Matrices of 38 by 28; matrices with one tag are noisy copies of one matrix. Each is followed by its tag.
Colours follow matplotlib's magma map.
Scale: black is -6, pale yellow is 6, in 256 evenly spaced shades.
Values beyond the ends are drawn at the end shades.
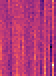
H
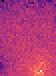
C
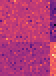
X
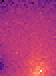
C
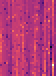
H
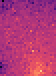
C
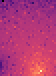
C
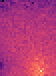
C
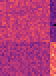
X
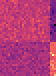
X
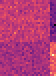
X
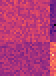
X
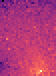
C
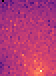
C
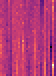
H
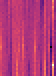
H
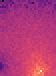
C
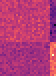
X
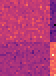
X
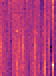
H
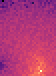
C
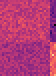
X
